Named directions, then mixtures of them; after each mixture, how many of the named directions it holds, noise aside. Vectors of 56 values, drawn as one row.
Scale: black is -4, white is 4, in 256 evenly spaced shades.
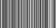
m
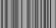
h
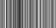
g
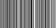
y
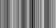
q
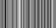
two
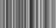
three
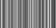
three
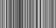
one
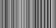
two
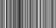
one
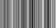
one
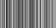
two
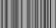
one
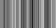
one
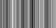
one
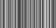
three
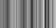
two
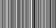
one
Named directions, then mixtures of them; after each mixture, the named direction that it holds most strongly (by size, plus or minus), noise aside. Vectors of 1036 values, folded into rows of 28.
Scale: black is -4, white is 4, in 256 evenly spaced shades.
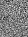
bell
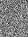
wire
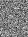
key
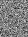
key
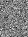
key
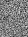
bell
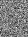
key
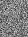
wire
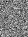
key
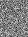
key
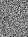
bell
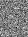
key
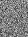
wire
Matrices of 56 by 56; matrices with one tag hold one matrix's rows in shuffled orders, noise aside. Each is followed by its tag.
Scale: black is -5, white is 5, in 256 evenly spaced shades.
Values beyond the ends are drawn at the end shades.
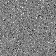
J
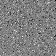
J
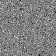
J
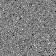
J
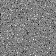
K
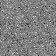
K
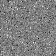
K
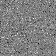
K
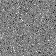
J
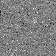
K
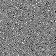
J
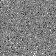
K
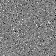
J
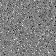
J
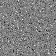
J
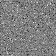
K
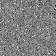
J
